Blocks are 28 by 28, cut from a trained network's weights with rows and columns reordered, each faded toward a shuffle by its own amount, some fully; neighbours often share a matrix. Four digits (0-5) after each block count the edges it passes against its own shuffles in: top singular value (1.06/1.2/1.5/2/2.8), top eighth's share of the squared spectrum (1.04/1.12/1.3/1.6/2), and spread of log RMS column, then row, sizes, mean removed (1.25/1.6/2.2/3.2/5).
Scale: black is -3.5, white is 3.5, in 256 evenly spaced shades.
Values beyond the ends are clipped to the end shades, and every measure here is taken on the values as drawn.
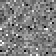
0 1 0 0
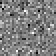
1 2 0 0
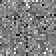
0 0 0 0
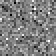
1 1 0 0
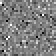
0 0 0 0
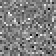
0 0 0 0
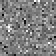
0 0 0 0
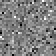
0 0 0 0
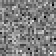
1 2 0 0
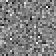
0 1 0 0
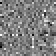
2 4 1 1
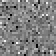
1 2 0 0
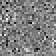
2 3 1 0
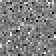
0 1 0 0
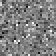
0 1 0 0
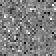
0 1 0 0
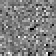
2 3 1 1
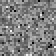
0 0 0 0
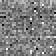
2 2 0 0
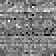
3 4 0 1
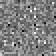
0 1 0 0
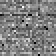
2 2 0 0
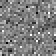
2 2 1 0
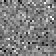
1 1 0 1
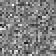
1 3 0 1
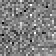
0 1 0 0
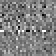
3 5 0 2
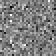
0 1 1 0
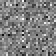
2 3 1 1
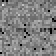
2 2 0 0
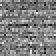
3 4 1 1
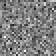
1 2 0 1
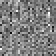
3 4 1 0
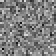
0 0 0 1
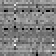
3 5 2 1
